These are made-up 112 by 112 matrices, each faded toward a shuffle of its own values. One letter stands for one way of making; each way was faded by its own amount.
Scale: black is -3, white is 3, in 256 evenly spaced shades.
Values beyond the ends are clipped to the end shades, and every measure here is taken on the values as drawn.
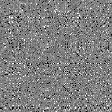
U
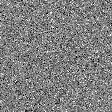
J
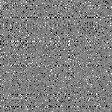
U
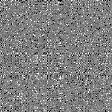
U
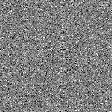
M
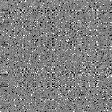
U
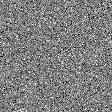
J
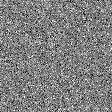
J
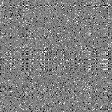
U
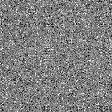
M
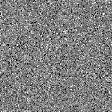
M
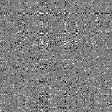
U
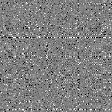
U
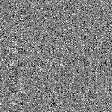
M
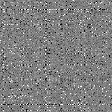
U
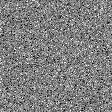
J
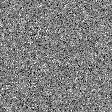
J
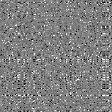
U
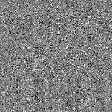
M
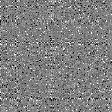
U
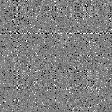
U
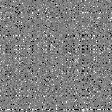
U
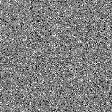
M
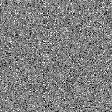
M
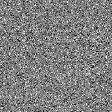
M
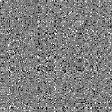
U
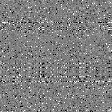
U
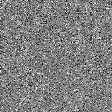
M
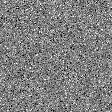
J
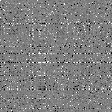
U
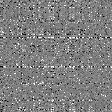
U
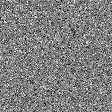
J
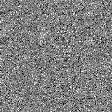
M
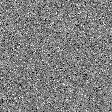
J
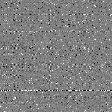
U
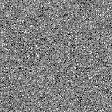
M
